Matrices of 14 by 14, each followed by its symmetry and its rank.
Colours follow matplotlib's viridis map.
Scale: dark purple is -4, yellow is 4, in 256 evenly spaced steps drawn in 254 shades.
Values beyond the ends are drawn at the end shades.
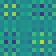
symmetric, rank one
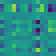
neither, rank two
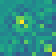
symmetric, rank three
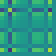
symmetric, rank one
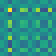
symmetric, rank one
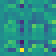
neither, rank two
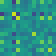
symmetric, rank three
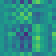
neither, rank two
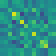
symmetric, rank three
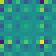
symmetric, rank one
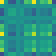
symmetric, rank one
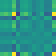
symmetric, rank one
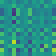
neither, rank two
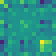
symmetric, rank three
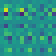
neither, rank two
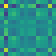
symmetric, rank one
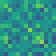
symmetric, rank three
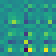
neither, rank two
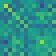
symmetric, rank three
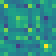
symmetric, rank three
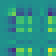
symmetric, rank one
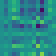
neither, rank two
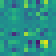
neither, rank two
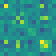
symmetric, rank three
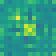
symmetric, rank three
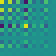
symmetric, rank one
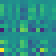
neither, rank two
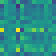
neither, rank two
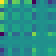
symmetric, rank one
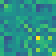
symmetric, rank three
